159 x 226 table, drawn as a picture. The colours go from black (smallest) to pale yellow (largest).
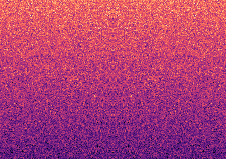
The left and right halves mirror each other. Fine speckle covers the field. There are no regular stripes. Values rise toward the top.
